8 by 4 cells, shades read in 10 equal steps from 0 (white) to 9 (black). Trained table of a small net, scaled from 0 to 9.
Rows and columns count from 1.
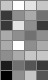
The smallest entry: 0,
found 2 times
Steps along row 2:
down down up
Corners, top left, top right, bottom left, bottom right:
2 2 9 6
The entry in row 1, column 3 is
1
